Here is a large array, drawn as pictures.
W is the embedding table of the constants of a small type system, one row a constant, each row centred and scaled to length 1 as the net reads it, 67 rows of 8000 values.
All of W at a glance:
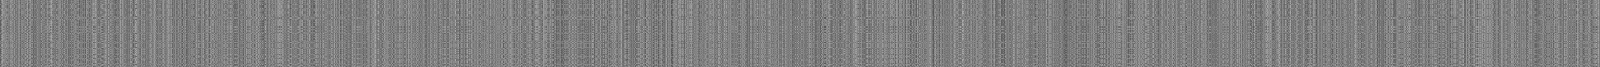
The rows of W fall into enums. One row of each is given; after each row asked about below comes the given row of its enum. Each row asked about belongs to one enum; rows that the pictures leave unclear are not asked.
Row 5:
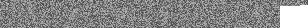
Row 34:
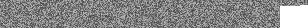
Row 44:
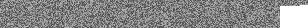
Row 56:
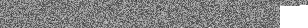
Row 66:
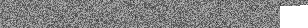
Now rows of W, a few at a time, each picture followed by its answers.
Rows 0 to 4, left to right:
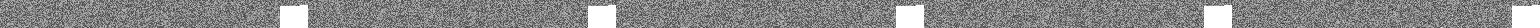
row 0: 44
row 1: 5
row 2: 44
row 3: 34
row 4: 56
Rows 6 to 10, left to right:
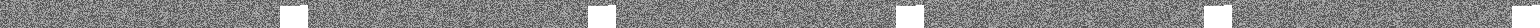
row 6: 5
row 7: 5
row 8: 56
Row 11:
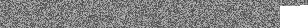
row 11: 34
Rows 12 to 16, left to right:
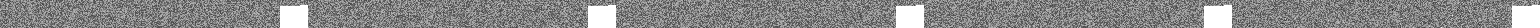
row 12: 5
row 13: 34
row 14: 44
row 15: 44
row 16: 56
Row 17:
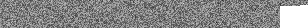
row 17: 66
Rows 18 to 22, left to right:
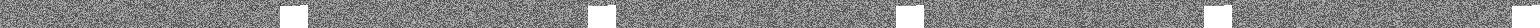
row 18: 66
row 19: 56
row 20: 34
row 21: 5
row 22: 44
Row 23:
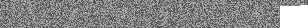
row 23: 5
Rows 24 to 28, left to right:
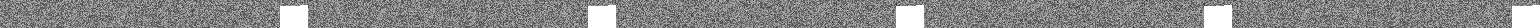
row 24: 34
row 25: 5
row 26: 66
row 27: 66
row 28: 5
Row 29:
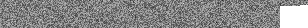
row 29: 66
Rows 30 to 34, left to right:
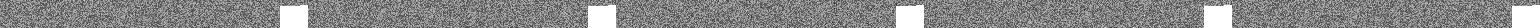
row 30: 34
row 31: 5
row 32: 66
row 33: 56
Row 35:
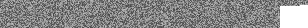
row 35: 44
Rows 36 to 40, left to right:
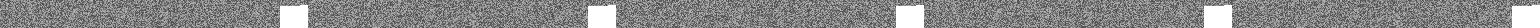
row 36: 5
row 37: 44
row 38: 34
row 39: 5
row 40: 44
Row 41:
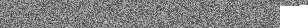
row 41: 56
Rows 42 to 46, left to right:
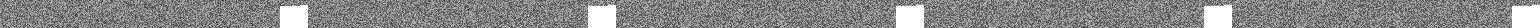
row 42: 66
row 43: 56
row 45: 44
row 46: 44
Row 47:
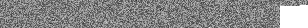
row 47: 56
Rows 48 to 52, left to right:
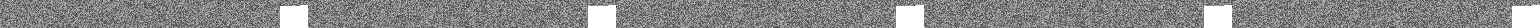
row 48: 66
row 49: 34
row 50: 44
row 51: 34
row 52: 44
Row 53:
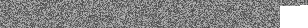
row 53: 34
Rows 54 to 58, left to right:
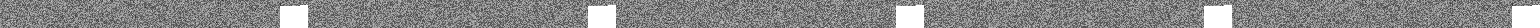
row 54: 66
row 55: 44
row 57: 44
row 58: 66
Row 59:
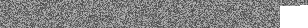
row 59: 34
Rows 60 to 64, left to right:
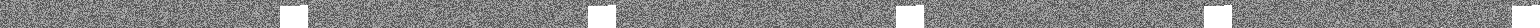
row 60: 5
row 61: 44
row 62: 44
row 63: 66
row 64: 56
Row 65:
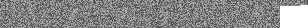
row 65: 5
